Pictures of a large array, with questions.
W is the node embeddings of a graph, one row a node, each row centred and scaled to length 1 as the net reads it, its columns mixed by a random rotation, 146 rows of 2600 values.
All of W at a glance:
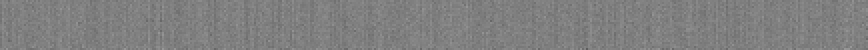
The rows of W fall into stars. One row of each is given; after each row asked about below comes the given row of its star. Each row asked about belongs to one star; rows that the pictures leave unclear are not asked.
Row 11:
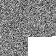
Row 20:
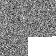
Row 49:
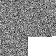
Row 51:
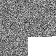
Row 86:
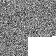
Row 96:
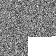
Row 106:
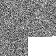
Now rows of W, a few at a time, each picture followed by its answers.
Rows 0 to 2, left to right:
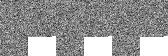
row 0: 49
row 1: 51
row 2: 86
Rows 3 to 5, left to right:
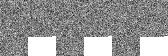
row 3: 51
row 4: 51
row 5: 96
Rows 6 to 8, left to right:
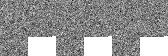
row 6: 20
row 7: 106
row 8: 106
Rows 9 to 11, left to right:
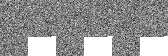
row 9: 96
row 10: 86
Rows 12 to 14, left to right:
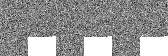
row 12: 20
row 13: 96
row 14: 20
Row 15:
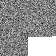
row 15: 49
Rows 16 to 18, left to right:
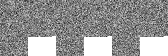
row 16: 51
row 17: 86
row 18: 86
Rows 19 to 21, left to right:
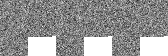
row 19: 106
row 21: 11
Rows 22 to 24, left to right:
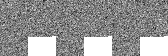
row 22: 49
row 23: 86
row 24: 51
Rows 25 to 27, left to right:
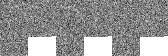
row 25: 11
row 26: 11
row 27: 96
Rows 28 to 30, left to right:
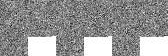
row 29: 106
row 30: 96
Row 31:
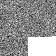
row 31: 51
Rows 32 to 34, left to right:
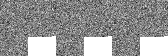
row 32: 86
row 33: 20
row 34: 49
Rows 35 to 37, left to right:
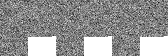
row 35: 51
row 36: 51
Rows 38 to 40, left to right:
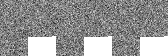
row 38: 106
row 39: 106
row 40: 86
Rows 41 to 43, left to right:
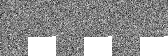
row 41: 51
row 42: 106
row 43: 51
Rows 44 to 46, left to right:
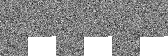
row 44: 49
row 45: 49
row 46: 106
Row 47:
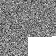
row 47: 51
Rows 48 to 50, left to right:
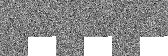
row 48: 49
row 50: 96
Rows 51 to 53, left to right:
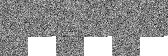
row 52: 51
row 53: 86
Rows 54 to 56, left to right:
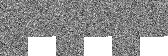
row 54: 106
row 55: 20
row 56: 49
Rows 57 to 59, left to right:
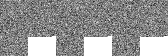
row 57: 86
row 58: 86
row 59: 96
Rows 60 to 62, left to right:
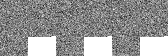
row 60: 86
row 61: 51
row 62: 49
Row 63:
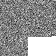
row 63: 86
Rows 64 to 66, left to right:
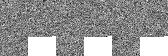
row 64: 49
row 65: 86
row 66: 20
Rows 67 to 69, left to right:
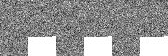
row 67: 106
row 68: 51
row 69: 20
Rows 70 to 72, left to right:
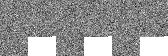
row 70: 20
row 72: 20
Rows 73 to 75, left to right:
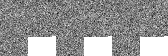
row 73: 20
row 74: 51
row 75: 49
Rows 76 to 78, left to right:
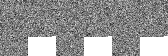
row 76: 11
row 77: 11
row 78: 86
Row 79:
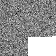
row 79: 51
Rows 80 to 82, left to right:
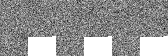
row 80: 106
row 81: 86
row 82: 86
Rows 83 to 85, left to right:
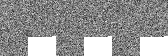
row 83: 106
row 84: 86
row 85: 51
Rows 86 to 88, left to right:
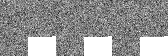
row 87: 51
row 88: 20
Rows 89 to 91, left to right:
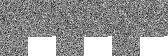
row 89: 86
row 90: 86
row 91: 86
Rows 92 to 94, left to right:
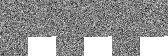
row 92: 11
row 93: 11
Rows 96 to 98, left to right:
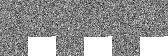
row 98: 96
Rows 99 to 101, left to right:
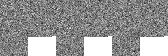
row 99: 51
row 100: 49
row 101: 106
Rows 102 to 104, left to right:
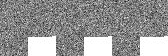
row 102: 106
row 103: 106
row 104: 49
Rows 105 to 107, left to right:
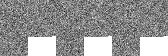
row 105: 11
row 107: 96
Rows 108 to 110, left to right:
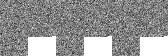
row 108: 11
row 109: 86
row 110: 86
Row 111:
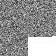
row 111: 11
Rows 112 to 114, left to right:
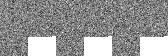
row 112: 20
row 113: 106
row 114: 11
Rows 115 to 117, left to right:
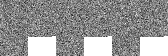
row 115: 96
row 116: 86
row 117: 106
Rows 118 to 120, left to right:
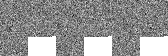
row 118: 49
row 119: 51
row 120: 11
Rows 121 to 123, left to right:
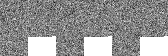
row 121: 11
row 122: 51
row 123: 106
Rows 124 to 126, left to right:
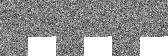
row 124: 11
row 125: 96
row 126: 20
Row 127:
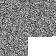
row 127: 49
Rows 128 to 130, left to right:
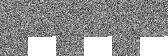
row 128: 106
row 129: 86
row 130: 106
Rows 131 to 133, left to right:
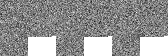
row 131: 11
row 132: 106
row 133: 106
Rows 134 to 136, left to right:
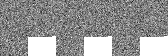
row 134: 106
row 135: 20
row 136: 96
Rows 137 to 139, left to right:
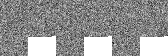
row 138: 106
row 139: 20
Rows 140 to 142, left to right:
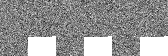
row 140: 20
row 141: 51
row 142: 20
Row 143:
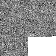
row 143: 96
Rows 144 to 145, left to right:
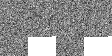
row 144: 86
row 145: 106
